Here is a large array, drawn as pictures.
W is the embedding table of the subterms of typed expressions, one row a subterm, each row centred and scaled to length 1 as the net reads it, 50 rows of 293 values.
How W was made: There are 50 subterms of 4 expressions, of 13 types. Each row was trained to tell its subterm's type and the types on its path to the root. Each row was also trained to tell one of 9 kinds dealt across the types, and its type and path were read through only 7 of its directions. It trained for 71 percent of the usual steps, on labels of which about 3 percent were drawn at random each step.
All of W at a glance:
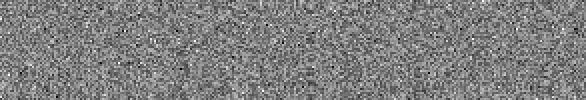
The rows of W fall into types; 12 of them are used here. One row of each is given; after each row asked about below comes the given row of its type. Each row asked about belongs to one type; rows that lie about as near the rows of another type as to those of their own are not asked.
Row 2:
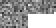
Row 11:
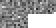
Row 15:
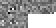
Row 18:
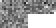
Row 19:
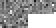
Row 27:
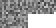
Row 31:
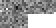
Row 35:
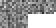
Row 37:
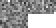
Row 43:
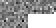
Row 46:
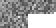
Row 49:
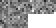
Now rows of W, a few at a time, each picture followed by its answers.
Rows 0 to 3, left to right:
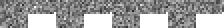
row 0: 43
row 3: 15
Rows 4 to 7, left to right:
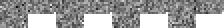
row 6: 19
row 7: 37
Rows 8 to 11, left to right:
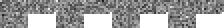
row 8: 19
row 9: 31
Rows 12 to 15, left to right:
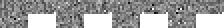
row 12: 49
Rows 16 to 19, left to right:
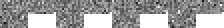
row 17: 35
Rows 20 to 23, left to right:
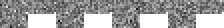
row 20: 49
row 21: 19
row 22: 37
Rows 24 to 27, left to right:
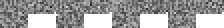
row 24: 43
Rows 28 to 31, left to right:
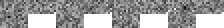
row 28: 43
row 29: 18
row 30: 49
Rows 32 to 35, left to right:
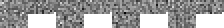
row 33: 35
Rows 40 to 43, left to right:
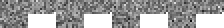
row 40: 49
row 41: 18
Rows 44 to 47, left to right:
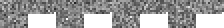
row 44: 15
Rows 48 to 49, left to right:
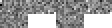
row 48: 43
